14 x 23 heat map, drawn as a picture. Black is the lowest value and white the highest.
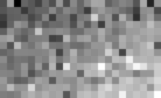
Values rise toward the bottom right. The ninth with the lowest average is the top left. No row or column stands out. The ninth with the highest average is the bottom right. Neither half mirrors the other. No regular stripes run through it.
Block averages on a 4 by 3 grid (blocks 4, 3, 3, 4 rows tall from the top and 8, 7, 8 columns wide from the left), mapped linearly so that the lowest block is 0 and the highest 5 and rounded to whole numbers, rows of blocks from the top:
0 1 2
2 2 3
2 3 5
3 4 5
